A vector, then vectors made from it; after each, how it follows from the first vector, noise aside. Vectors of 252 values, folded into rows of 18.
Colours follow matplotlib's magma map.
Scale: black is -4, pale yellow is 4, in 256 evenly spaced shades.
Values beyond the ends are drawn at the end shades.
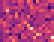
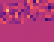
partly zeroed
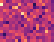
reversed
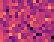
negated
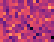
negated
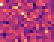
reversed
